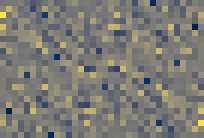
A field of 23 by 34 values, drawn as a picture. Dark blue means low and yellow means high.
No regular stripes run through it. The distribution is heavy-tailed on both sides. Overall the values sit about 50% of the way up the scale. The texture is fine-grained noise. It looks the same turned upside down. There is no overall slope.
